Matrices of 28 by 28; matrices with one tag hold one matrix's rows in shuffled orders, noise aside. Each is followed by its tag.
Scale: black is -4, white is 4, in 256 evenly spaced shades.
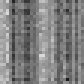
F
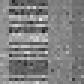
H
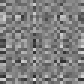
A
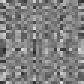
A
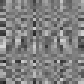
A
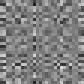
A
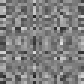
A
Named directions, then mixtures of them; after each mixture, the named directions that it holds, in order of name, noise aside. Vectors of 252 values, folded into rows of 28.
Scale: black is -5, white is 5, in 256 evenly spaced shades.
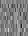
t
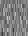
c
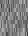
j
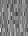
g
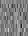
t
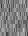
j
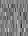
t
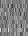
g, t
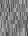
j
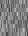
j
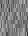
j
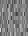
g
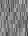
j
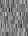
j, t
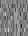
t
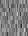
j, t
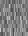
c, g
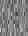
g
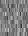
j, t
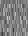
c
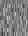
c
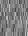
c, j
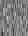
c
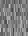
c, g
